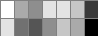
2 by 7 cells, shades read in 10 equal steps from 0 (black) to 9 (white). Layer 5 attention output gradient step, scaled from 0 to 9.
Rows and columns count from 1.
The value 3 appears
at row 2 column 3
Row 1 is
9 6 5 8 8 7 2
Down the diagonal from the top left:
9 4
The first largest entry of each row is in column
1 1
